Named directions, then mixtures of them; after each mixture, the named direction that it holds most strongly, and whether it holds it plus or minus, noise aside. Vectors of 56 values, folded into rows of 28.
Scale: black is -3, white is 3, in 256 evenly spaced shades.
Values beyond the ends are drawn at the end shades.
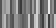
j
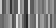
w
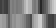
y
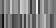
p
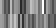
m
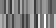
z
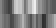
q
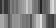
y, plus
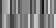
j, plus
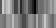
q, minus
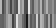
w, plus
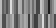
j, minus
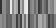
w, minus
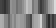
y, plus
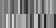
z, minus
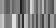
m, plus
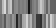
y, minus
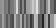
j, plus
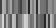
w, minus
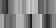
y, plus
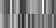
m, plus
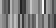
m, plus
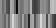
j, minus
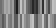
m, minus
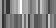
j, minus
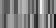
j, minus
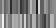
p, minus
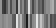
w, plus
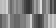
y, minus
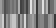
p, minus
